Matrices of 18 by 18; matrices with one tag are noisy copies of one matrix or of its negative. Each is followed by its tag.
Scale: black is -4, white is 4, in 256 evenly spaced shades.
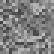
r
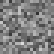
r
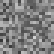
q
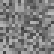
q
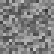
r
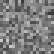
q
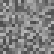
q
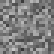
r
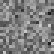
q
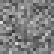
r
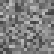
q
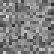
q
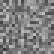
q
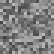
r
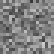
r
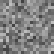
q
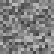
r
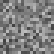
q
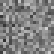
q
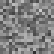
r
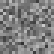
r
